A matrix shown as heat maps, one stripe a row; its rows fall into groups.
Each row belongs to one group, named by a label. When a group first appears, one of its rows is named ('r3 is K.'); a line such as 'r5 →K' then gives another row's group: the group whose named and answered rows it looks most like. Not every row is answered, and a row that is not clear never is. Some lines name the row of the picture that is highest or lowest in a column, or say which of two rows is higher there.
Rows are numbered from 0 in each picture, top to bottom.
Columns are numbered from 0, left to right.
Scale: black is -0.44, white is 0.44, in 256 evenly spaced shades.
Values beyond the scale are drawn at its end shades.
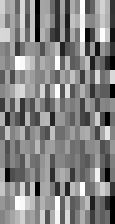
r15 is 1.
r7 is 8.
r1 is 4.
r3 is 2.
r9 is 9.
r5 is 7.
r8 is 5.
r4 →1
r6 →1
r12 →5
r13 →4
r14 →1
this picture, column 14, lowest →12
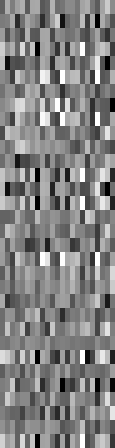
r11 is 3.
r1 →2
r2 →5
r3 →4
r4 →5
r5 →7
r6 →2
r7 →1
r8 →7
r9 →9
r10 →1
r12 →4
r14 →4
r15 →8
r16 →9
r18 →7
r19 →7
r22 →2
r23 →9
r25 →4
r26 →8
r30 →2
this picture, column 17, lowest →25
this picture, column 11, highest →7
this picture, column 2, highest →27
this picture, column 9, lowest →17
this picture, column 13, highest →7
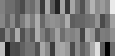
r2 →8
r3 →5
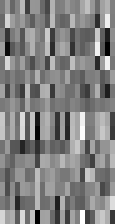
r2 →5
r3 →5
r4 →9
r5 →8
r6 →5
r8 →4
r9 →4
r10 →3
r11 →7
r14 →3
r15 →4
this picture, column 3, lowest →14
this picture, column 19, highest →3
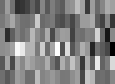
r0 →3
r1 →2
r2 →5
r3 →1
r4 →7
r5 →8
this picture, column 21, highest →0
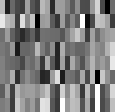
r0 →5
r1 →4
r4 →3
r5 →2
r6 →7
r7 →7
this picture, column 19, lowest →5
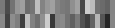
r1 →5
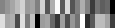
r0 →1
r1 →4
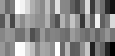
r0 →1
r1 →7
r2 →9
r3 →1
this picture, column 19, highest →1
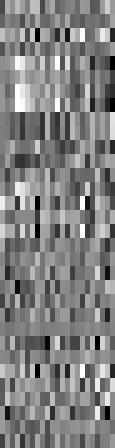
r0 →9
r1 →8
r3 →8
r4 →1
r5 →1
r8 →3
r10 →2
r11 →3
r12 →5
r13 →1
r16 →4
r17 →5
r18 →8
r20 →3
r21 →8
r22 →5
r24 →2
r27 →7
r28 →9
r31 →8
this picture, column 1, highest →28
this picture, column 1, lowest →29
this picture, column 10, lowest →29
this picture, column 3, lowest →20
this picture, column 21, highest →28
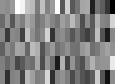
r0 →1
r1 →7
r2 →5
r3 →9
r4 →3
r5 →5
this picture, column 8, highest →0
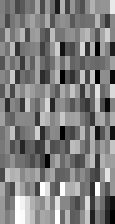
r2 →9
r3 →2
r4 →8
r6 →7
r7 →5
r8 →7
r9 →2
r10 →3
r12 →9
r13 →7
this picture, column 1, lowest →7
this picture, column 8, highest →13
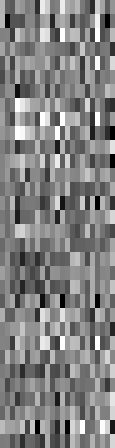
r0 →7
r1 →5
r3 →2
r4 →7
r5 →8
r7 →1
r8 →7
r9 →1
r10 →3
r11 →1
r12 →9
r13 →8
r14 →2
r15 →3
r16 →1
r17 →8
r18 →3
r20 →3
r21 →2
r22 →7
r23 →1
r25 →9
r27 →5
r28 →3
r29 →7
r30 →4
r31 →3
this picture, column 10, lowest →1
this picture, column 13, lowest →30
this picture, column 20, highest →30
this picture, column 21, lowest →1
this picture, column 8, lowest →21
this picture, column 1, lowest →1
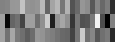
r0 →1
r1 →5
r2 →2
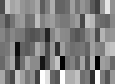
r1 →8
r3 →3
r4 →2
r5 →7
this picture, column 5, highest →4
